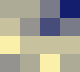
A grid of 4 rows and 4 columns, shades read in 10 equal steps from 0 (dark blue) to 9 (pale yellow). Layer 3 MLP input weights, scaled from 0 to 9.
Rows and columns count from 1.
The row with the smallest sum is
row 1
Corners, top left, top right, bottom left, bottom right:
6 0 5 6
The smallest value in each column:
5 5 2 0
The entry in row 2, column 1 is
7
